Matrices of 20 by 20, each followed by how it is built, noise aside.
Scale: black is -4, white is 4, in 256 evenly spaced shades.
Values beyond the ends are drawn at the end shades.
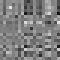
low rank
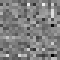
low rank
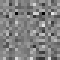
low rank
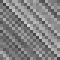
Toeplitz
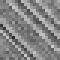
Toeplitz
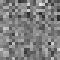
low rank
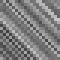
Toeplitz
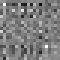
low rank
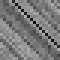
Toeplitz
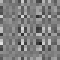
low rank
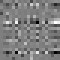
low rank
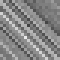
Toeplitz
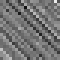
Toeplitz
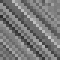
Toeplitz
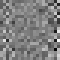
low rank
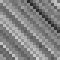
Toeplitz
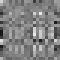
low rank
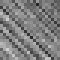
Toeplitz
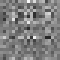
low rank
